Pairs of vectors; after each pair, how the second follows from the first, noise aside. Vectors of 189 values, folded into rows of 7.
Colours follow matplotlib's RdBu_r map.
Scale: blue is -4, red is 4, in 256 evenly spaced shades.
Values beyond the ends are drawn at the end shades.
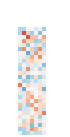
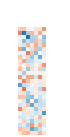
negated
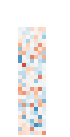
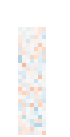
shrunk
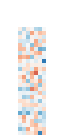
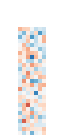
wrapped around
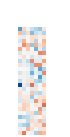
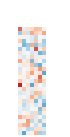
negated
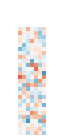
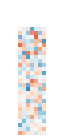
wrapped around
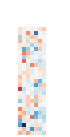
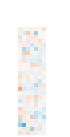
shrunk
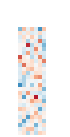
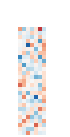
negated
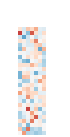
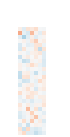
shrunk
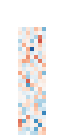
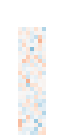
shrunk
